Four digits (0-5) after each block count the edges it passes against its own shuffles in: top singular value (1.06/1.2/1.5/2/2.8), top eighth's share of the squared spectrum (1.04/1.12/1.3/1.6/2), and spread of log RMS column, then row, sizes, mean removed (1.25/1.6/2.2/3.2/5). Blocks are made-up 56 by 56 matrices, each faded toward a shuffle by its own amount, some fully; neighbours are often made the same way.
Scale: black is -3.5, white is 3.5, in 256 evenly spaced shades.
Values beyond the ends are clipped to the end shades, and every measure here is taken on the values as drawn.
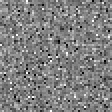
0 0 0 0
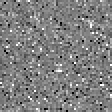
0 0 0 0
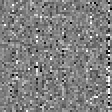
2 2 3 0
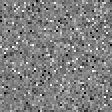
0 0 0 0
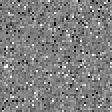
0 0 0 0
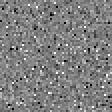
0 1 0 0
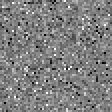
0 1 0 0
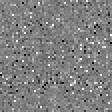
1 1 0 0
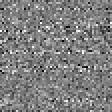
1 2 0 3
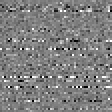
2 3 0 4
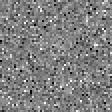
0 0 0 0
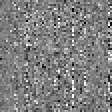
2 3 3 0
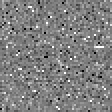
1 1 0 0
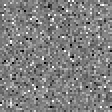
0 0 0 0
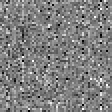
1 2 2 0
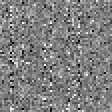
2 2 3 0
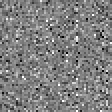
1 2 2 0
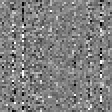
2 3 3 0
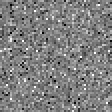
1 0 1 0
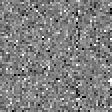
1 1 2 0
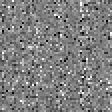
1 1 2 0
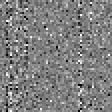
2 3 3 0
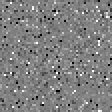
2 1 0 0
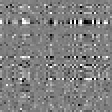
5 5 3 3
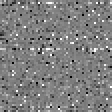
3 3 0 1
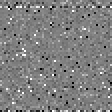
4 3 0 1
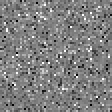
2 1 0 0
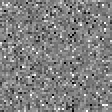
1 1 0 0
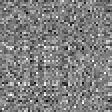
4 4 2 2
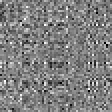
4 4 2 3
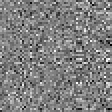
4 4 2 2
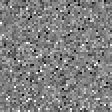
1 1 0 0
